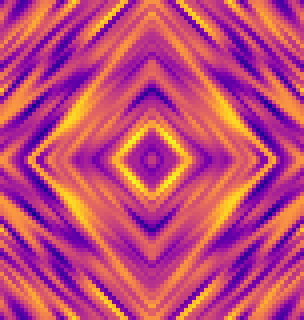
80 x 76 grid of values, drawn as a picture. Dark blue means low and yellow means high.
Slope: none. Average level on the scale: 50%. Mirror symmetry: left to right and top to bottom. Histogram: bell-shaped.
